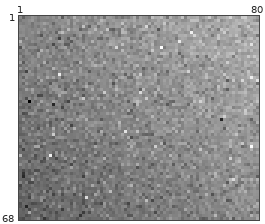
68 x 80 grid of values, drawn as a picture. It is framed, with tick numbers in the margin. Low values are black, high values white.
The bottom left is the ninth with the lowest average. The grain is fine, like static. There are no regular stripes. There is an overall slope up to the top right. The top right is the ninth with the highest average.
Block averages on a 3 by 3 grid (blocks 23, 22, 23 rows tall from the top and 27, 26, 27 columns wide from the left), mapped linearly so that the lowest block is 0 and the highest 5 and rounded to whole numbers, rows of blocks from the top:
245 | 134 | 013
